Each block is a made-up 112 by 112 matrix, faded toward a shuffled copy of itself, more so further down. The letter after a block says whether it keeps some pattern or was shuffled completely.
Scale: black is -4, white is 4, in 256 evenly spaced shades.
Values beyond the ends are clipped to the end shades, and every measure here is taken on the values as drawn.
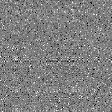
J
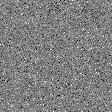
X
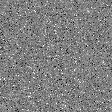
X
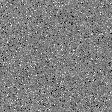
X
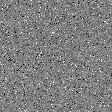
X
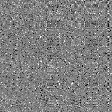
J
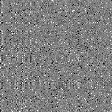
J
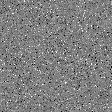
X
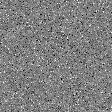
X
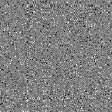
J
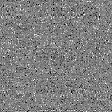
J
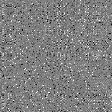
J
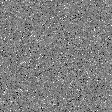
X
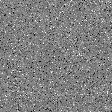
X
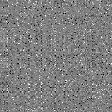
J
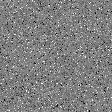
X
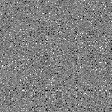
J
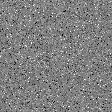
X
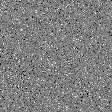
X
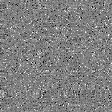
J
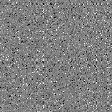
J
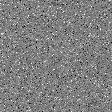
X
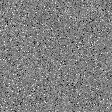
X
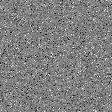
X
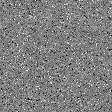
X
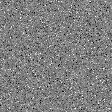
X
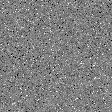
X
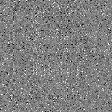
J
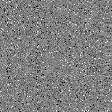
J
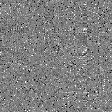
J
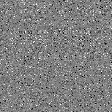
J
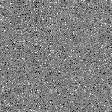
J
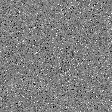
X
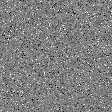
X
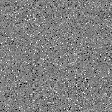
J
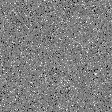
X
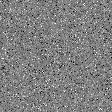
X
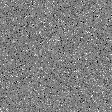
X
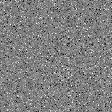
J
